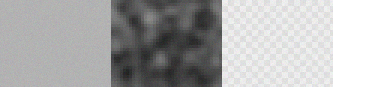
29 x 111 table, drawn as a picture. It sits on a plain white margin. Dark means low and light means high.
It is made of 1 by 3 panels. Panel 1,1: high, flat. Panel 1,2: low, blotchy. Panel 1,3: very high, checkered, faint in contrast.
